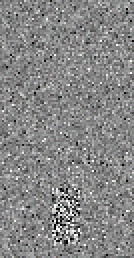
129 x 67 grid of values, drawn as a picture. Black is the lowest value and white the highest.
The grain is fine, like static. No overall slope runs across the table. In the bottom middle lies a patch that is rougher than the rest. Neither half mirrors the other. On average the colour sits 50% of the way up the scale.
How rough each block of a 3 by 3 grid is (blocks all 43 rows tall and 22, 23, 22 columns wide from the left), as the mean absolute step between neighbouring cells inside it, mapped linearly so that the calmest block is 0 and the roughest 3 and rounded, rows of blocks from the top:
0 0 0 | 0 0 0 | 0 3 0
